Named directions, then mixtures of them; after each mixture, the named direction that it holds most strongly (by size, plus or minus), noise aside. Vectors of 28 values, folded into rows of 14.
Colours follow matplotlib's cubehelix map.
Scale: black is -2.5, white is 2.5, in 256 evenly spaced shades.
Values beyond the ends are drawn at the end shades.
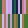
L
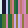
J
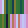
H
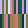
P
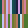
L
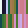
J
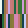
P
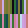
H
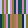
P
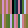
L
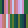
H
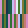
L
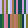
P
